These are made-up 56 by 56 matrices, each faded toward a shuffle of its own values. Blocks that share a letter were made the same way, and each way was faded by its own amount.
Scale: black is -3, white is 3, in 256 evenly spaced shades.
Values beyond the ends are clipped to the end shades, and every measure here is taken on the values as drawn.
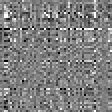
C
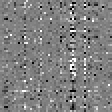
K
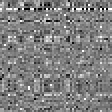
C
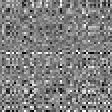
C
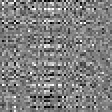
C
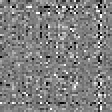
K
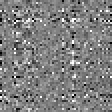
K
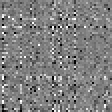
K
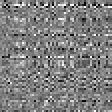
C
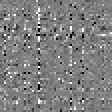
K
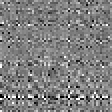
C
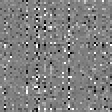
K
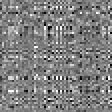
C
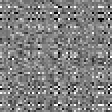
C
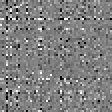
K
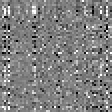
K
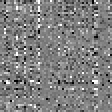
K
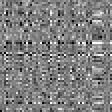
C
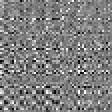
C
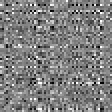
C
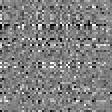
C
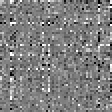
K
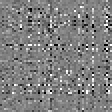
K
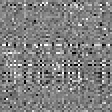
C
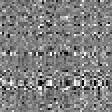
C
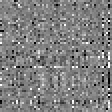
K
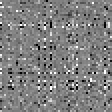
K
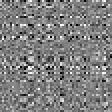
C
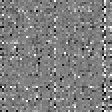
K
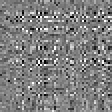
C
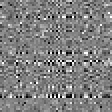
C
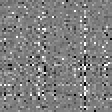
K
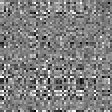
C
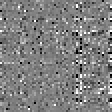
K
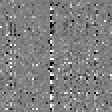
K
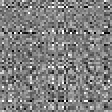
C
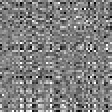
C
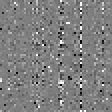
K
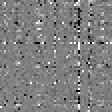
K
